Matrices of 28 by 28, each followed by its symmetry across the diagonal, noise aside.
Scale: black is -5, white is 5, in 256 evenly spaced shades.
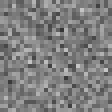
antisymmetric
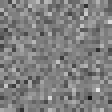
antisymmetric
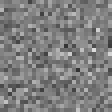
neither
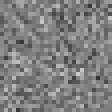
antisymmetric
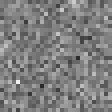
neither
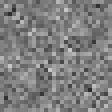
symmetric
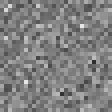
symmetric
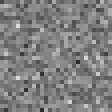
neither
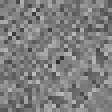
symmetric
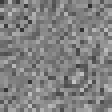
symmetric
